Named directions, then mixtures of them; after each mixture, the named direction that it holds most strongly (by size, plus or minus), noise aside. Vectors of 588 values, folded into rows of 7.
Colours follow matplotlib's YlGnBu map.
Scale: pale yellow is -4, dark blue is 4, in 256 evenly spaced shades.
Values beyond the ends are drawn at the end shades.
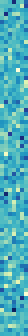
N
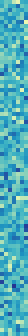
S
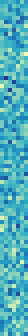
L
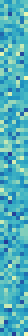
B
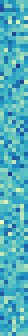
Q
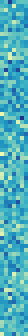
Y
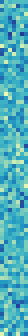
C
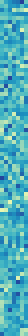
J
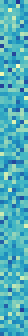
S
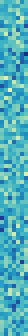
L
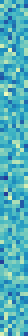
C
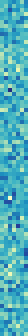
L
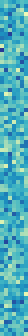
B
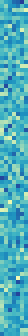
J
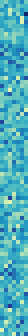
B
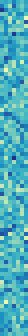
Q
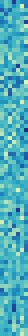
Q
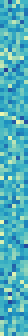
Y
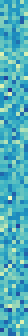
L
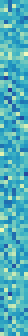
L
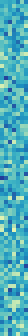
L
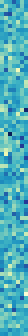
N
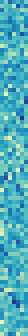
C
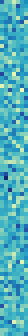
S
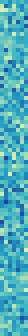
Q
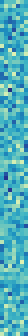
C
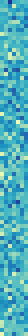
Y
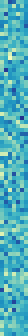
Y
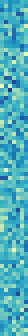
L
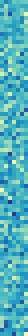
B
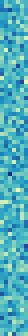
Q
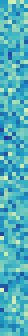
J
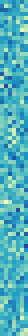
Q
